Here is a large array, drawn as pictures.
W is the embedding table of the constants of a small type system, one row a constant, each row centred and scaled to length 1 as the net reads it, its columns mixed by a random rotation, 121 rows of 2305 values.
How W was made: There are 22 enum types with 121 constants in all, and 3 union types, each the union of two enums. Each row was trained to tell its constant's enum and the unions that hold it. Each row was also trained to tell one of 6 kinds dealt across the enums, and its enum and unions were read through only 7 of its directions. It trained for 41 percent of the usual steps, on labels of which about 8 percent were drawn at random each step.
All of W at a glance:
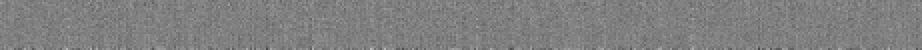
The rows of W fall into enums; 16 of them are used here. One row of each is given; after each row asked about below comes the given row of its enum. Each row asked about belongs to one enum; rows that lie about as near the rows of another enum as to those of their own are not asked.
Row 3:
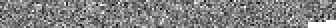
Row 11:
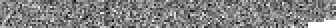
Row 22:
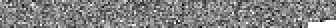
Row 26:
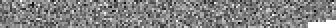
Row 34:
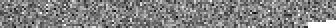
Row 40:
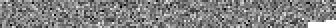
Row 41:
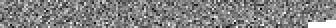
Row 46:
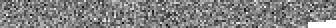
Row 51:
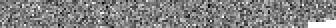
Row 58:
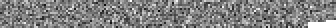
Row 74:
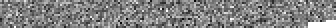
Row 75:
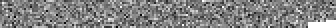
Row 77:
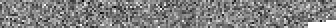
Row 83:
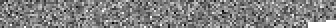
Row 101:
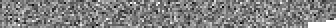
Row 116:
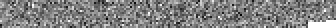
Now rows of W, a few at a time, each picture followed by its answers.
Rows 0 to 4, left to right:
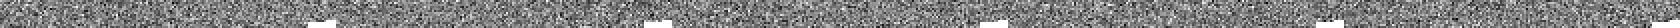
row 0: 40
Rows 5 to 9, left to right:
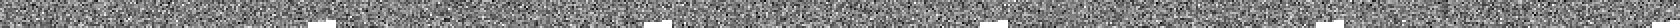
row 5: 101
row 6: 40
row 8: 40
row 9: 58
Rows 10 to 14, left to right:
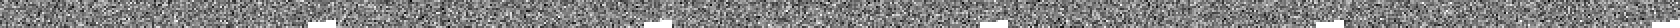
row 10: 101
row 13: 83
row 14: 101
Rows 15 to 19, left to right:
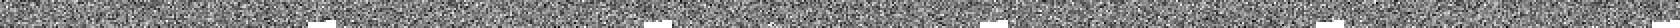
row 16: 26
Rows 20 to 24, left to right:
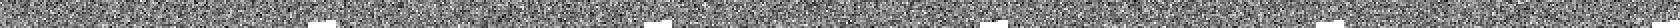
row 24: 46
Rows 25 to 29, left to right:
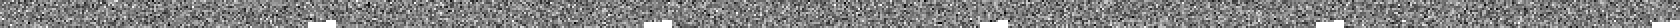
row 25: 83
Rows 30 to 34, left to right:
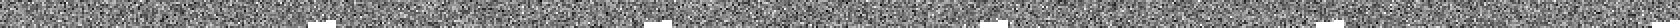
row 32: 51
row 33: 11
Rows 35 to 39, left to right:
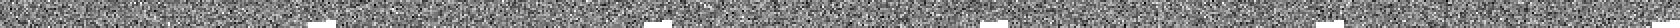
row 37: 116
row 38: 26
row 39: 46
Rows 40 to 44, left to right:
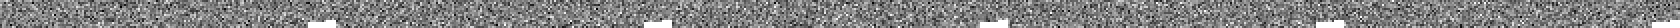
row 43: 75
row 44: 26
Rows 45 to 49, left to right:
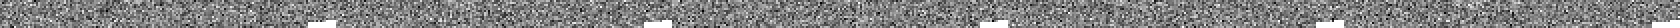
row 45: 74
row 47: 22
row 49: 46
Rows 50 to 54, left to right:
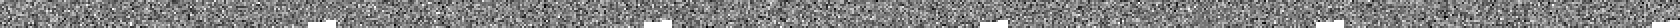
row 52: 40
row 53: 101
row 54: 58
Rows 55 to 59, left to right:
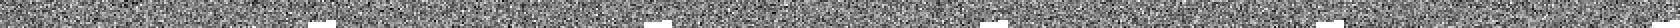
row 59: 40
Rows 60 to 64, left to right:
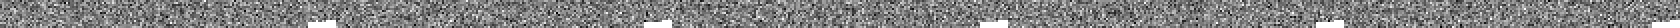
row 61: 74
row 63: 74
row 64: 26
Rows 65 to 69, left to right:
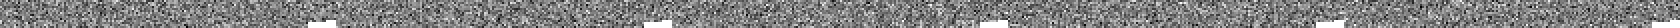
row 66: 46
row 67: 75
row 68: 75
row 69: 83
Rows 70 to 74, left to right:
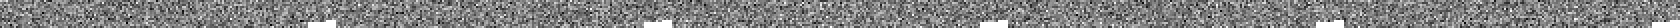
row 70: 40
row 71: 3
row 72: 101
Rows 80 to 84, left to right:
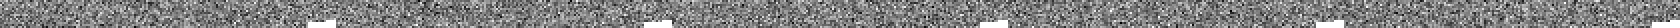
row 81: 77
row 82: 74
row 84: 3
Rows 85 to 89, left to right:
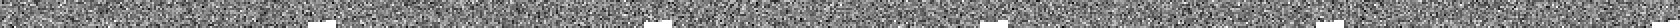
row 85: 74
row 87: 3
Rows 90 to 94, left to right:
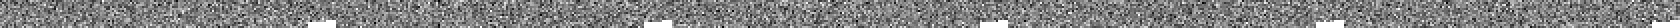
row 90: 101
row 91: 116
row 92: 75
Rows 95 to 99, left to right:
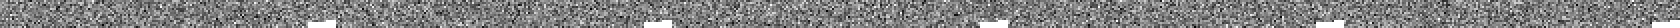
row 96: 22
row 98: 58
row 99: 46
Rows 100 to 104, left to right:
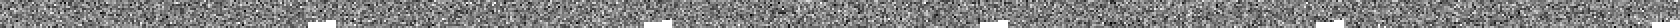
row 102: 74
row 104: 83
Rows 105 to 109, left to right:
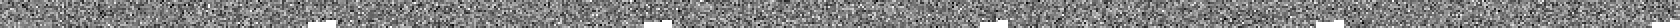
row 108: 83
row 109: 26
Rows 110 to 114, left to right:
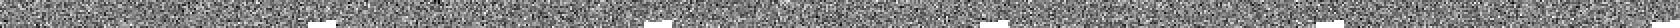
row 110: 22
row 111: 116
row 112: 83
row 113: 75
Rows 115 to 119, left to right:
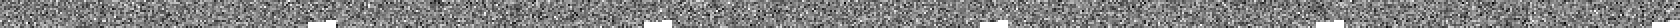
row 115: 46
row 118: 26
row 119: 22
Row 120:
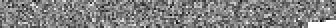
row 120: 22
